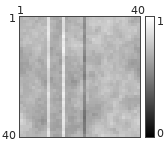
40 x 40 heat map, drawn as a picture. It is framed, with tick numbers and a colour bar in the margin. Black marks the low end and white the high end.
On average the colour sits 70% of the way up the scale. The distribution is heavy-tailed on both sides. The grain runs up and down. Columns 10, 15 and 22 differ from the columns beside them.
